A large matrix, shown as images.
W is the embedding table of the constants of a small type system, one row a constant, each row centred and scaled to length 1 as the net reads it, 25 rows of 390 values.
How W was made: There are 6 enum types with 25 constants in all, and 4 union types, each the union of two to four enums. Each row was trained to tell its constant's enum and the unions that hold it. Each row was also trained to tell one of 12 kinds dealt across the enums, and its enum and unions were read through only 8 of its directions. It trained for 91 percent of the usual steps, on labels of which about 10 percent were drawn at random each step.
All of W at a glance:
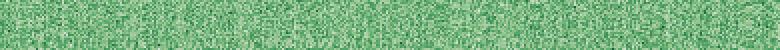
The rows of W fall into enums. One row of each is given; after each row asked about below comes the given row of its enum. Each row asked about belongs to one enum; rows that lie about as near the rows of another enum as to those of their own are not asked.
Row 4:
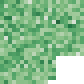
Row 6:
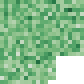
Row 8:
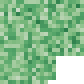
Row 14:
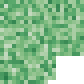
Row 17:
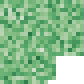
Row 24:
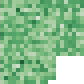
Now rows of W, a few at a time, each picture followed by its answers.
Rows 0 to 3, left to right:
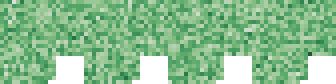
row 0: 17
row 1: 8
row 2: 4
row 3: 24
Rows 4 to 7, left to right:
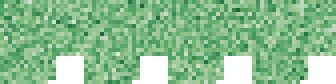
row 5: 14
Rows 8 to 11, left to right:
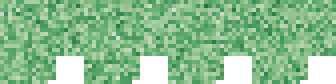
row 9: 17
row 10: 24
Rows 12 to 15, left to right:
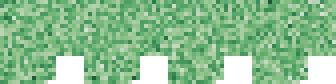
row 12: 14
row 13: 24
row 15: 4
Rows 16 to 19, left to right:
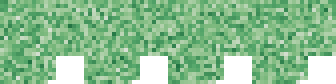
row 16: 4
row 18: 4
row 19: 14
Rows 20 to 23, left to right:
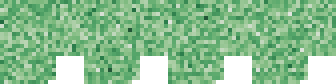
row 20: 14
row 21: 6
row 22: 6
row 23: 6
